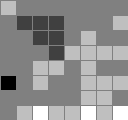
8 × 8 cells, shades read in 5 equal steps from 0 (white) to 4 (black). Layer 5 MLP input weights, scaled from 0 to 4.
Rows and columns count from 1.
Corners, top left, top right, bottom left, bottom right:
1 2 2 0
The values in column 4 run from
1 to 3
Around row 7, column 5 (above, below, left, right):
2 1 2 1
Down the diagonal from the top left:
1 3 3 3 2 1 1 0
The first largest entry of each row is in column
2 2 3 4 1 1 1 1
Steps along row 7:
same same same same down same up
